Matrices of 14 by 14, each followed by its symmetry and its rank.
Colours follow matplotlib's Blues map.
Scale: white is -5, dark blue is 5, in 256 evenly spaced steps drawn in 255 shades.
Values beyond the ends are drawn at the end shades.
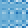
neither, rank one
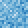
symmetric, full rank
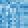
neither, rank three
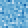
antisymmetric, full rank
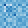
symmetric, rank two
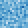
antisymmetric, full rank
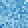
antisymmetric, full rank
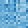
neither, rank three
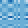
neither, rank one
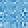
neither, rank three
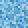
symmetric, full rank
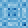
symmetric, rank two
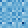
symmetric, rank two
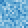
symmetric, full rank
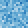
antisymmetric, full rank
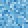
antisymmetric, full rank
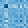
symmetric, rank two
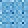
symmetric, rank two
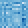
neither, rank three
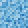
symmetric, full rank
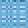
neither, rank one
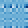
neither, rank one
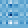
neither, rank one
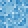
symmetric, full rank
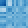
symmetric, rank two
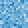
antisymmetric, full rank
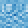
neither, rank three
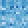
neither, rank three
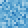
symmetric, full rank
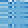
neither, rank one
